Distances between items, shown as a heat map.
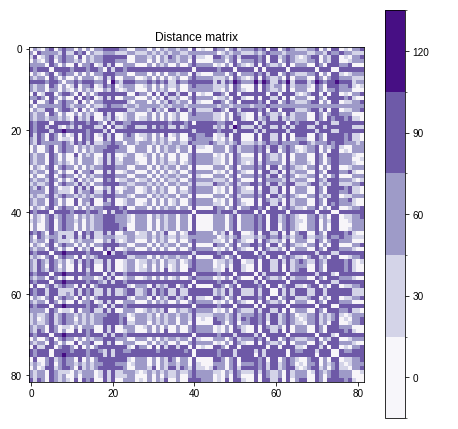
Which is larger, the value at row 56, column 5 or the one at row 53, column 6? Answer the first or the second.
the first
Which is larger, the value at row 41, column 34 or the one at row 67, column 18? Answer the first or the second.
the second
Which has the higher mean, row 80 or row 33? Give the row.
33
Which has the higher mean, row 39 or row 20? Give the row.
20
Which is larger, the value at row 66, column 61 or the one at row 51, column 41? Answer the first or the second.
the first
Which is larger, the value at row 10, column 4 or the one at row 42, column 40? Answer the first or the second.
the second
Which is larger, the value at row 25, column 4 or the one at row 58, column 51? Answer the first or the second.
the first
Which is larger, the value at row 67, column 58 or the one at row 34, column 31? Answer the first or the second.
the second
